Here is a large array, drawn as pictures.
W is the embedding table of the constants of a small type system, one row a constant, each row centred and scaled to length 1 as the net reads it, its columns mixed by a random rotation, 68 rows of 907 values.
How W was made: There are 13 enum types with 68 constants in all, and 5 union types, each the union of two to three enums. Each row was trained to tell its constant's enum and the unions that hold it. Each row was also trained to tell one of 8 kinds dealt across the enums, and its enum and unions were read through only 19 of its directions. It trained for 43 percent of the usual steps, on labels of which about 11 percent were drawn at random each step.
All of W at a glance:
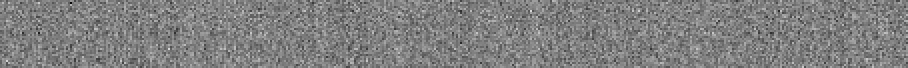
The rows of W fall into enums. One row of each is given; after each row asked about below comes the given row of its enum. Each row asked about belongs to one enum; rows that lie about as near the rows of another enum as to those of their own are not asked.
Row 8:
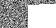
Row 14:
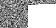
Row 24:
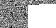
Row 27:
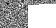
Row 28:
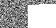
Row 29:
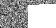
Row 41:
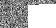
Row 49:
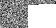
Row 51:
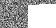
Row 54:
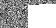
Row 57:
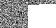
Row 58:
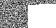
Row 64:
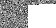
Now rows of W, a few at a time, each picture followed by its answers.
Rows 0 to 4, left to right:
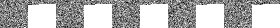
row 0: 14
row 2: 28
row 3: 49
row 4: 54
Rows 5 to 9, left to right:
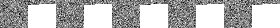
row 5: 14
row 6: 51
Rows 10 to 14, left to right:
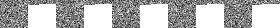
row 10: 54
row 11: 49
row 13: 58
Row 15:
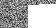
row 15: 51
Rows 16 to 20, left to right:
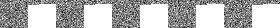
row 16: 41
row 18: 58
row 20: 49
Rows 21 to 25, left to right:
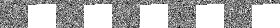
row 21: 28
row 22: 54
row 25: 58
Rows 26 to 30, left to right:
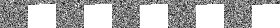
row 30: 14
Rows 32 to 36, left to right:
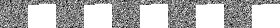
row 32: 24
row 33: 24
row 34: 24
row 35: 58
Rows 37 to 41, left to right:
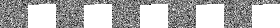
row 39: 24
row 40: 28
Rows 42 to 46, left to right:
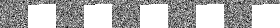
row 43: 24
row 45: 49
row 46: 28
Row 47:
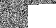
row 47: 14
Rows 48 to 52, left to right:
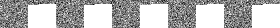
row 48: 49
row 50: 28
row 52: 57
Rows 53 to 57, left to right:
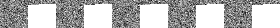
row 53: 14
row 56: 14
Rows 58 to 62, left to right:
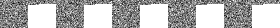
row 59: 51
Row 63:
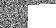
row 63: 57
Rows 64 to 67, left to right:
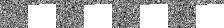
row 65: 28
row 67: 24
